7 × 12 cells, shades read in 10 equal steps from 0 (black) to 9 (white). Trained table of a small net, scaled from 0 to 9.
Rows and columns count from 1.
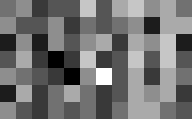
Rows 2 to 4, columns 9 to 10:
5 1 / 6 5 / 7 3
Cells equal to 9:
1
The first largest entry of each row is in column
6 11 11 6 7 2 9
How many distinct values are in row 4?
5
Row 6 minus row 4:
-2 0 0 4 4 -3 0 0 -1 2 -1 -1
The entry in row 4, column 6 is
7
